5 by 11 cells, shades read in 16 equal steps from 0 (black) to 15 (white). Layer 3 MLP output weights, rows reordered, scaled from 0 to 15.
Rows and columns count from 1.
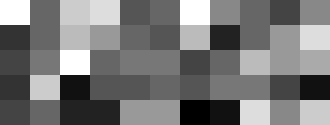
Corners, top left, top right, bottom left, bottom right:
15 8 4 12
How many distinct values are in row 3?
7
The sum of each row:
98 81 86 56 66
